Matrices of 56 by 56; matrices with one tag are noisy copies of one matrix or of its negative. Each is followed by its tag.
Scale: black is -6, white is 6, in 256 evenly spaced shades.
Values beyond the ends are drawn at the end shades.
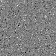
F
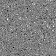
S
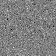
S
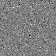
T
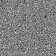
F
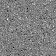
S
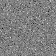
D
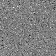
T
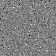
T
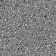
F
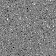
S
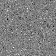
S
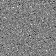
T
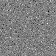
D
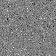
S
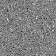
S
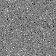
S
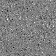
S
